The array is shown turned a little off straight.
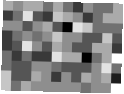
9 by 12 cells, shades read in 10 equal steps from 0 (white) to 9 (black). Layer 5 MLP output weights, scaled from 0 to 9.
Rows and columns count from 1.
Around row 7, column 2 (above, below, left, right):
7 6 5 6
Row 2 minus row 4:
0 0 -3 1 3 0 -1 0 1 -1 1 -3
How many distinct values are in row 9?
5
